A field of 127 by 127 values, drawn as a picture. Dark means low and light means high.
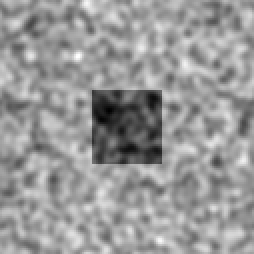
The values are skewed, with a long tail toward low values. An odd patch, lower than its surroundings, sits in the centre. The centre is the ninth with the lowest average.
